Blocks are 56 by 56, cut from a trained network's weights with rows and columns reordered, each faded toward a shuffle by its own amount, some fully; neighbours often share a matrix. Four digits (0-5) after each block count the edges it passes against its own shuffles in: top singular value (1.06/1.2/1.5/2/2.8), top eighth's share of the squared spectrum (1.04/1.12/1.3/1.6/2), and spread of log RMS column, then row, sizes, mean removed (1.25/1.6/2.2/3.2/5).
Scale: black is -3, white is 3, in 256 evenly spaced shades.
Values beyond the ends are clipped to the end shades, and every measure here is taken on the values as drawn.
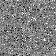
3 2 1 1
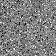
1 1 0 0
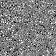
2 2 0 0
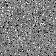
1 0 0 0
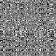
4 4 2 3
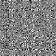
4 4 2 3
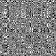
4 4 2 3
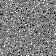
0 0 0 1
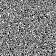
1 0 0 0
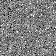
1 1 0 0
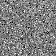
2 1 0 0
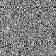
3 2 0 2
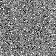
2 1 0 0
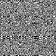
4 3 0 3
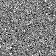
0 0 0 0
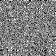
3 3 0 2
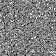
2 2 0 0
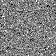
1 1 0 0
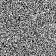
0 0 0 0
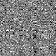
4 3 1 2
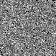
1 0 0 0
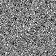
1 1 0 0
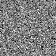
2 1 0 1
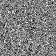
0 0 0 0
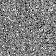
2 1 0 0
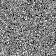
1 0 0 0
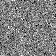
0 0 0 0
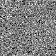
3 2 0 1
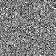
3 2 0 1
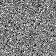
0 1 0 0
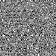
3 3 0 2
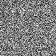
2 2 1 0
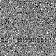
3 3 0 1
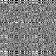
4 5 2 3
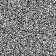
1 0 0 0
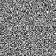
3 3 0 1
